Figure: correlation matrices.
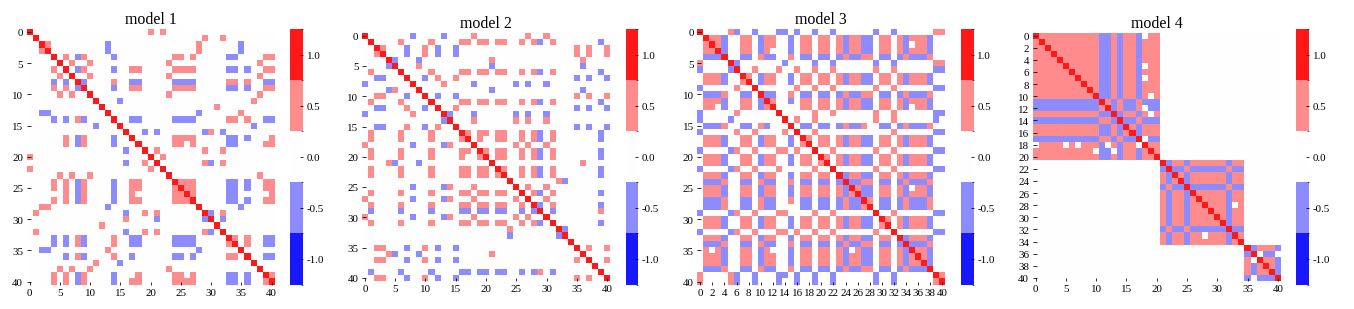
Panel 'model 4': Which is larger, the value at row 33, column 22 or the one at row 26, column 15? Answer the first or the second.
the second
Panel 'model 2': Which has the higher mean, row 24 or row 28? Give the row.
28
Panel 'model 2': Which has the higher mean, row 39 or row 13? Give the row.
13
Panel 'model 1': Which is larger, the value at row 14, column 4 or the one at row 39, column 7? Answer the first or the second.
the second
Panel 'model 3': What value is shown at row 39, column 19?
-0.5
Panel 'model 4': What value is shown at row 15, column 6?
0.5
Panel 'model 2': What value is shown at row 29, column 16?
-0.5
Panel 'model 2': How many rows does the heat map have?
41
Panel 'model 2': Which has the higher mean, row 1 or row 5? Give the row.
1
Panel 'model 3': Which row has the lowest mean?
28
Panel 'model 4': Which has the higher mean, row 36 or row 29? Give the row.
29
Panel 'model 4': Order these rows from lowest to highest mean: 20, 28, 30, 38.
38, 28, 30, 20
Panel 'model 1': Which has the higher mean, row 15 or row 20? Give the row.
20
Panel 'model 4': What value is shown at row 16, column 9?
0.5
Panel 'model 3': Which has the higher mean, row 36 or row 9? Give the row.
36
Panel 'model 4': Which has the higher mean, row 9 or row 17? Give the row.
9
